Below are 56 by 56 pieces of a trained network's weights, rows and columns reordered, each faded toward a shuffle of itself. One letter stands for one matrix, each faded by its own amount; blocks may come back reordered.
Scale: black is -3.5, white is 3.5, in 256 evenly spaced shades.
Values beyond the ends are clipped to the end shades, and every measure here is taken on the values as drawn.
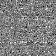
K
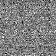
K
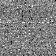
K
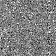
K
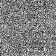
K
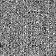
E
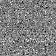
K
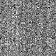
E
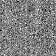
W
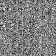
W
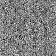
W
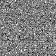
K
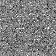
K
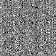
E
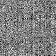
E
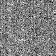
W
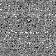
K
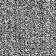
W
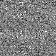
K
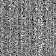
E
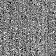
W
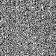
W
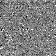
K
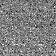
K
